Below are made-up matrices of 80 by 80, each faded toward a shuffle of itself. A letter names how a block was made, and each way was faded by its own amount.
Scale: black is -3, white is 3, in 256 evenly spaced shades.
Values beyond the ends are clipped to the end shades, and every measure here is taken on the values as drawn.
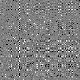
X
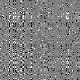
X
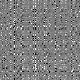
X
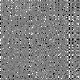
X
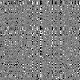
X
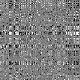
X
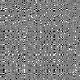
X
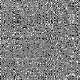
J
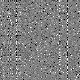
J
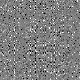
J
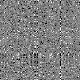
J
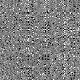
J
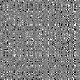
X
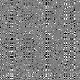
X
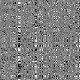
X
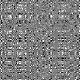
X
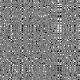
X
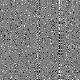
J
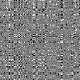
X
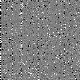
J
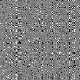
X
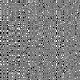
X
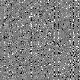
J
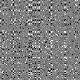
X
